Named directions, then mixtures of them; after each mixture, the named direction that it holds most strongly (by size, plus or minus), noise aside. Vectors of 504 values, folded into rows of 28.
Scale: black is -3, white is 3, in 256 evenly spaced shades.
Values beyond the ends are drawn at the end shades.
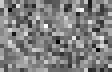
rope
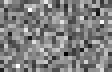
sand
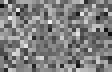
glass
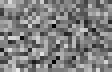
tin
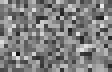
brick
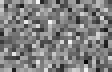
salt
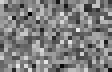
salt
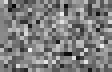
rope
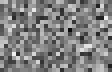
brick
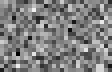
brick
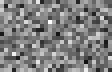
salt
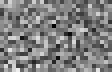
tin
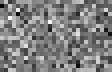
glass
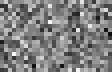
glass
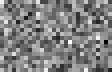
salt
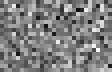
rope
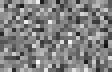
salt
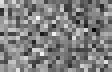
tin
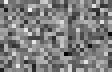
sand
